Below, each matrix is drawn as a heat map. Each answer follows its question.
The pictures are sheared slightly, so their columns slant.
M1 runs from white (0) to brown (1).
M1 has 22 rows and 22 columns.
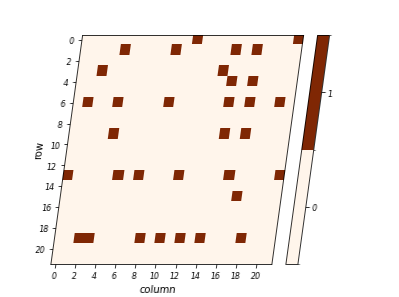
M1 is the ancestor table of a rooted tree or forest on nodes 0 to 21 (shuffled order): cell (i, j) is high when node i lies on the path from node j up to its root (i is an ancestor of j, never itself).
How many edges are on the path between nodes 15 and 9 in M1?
2
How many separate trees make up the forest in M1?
3
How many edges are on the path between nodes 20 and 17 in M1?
6
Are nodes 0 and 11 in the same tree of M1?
yes
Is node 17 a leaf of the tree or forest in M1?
yes
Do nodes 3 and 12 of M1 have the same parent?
yes
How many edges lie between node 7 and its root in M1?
1
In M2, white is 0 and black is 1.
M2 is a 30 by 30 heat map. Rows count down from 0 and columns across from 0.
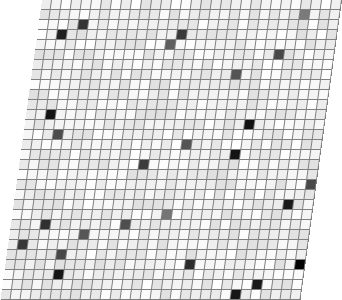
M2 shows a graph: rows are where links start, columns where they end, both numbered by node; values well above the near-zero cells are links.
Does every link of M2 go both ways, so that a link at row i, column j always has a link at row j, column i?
no
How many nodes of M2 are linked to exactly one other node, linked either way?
3
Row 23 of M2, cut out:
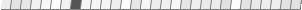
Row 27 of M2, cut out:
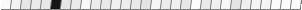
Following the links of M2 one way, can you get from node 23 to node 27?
yes
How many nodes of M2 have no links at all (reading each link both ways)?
7
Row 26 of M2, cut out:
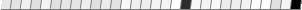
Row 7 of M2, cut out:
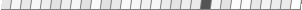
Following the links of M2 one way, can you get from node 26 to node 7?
yes
